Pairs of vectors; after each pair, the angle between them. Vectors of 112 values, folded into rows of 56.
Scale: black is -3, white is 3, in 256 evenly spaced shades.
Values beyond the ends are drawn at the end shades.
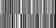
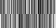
partly opposed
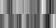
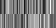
partly opposed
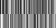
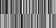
partly aligned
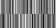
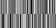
partly aligned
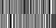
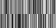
partly opposed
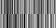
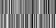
partly opposed
